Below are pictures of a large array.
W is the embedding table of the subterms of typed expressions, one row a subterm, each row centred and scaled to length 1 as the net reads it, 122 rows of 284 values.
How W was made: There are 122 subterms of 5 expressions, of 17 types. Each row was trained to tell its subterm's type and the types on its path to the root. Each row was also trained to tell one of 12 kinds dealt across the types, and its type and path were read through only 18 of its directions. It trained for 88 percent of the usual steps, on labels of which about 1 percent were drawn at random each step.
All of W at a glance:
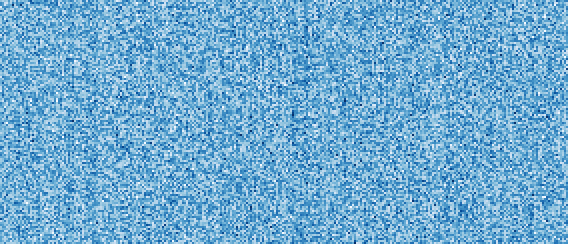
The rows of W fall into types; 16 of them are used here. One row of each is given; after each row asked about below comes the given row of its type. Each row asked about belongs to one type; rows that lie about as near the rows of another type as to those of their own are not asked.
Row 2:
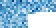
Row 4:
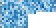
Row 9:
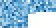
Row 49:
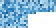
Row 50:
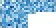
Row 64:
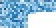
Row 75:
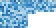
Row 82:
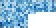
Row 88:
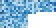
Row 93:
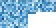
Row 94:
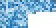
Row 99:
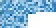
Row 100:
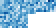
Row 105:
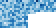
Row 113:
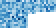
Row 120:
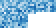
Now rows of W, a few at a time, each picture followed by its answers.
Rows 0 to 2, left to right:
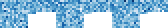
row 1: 9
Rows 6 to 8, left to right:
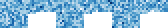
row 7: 88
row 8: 82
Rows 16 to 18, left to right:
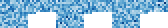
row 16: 88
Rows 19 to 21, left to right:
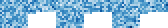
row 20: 120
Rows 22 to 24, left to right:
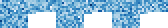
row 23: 99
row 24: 4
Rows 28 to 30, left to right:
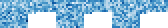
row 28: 120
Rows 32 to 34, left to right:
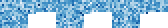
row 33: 9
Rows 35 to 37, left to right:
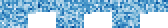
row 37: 99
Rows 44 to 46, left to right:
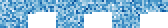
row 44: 105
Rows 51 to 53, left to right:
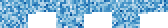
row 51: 99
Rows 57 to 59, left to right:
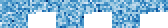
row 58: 94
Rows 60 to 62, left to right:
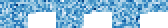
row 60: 64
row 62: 94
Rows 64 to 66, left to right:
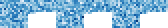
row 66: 2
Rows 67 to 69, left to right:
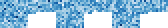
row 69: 49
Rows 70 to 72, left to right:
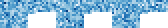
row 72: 64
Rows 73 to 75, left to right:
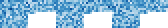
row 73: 94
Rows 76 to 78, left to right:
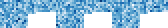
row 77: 64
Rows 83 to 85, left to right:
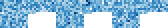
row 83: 82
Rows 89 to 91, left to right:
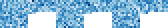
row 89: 100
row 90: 82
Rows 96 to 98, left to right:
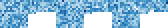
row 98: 88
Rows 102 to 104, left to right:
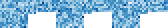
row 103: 49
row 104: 49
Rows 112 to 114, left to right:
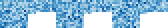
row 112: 99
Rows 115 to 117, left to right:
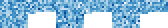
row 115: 94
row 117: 120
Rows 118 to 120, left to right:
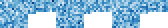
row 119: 2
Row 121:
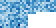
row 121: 4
